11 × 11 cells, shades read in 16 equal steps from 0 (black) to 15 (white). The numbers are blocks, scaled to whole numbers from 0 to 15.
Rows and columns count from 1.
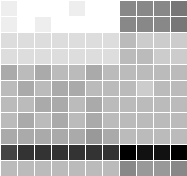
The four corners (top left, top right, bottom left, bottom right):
14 7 11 8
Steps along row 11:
same same same same same same down up same down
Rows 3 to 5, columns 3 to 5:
13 13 13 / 13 13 13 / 10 11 11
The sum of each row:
134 134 138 137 118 119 118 118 113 24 111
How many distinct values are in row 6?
3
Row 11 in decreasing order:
11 11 11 11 11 11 11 9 9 8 8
